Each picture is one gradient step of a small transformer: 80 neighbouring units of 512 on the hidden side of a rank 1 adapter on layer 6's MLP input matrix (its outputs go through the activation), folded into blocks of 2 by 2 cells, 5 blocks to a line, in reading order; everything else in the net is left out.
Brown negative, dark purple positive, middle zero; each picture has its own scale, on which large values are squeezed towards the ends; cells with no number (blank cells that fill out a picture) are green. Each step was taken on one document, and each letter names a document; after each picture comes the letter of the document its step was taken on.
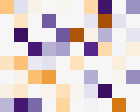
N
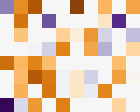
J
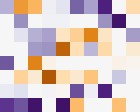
J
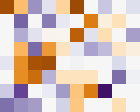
J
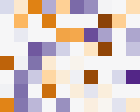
N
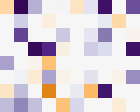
N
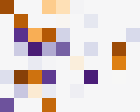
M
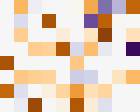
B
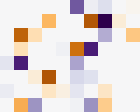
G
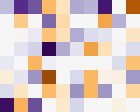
J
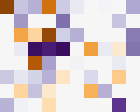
M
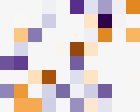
G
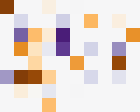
M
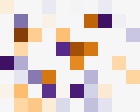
G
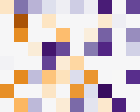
N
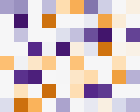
N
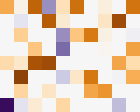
J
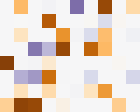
N
